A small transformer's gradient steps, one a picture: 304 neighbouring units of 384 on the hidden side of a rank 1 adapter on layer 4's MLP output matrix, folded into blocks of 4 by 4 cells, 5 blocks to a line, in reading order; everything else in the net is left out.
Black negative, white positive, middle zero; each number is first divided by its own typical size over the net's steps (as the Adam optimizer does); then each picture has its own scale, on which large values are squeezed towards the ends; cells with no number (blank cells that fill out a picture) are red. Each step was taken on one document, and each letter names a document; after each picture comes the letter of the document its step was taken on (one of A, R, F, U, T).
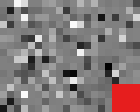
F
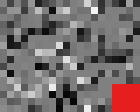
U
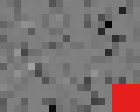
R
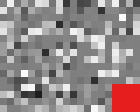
U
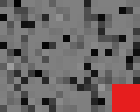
R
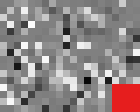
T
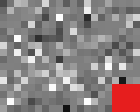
F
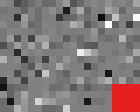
F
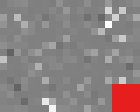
R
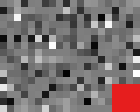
F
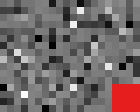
F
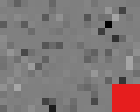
R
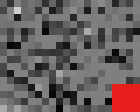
U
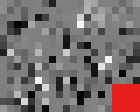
T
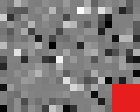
F
